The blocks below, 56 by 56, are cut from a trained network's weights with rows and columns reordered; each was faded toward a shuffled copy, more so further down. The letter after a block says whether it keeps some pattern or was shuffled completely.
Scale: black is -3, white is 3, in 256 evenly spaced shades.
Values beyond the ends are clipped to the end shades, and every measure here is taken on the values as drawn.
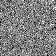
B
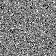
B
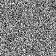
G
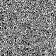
G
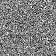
B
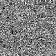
G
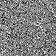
B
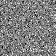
G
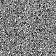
B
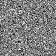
G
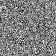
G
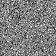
B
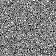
B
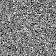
G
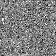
B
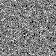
B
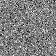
B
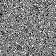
B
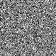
B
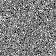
B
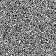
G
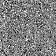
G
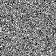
G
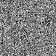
G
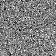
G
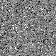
B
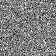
G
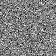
G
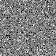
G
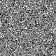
B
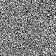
G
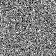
B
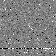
G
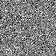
B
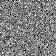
B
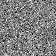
B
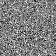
G
